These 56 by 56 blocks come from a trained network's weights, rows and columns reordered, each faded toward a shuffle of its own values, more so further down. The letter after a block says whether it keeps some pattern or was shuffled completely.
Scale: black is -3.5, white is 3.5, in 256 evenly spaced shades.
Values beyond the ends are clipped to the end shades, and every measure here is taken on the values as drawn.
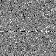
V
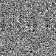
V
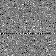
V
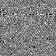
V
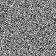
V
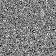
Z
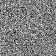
V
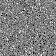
Z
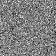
Z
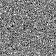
Z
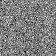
Z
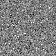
Z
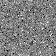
Z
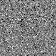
V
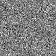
Z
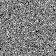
Z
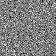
V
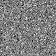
Z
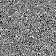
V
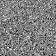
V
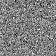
Z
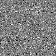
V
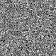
V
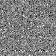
V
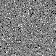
Z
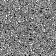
Z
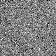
Z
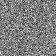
Z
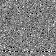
V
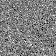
V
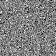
Z
